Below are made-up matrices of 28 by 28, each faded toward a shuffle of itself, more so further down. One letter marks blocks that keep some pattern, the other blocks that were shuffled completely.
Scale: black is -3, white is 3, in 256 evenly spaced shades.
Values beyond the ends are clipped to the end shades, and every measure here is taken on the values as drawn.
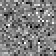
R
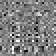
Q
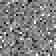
R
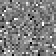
R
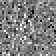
R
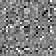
Q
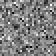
R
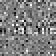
Q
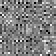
Q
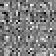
Q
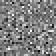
R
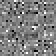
Q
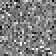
R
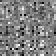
Q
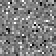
R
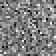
R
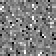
R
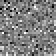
R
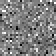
R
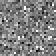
R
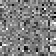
Q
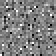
R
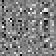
Q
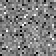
R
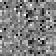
Q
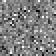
R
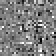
Q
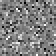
R
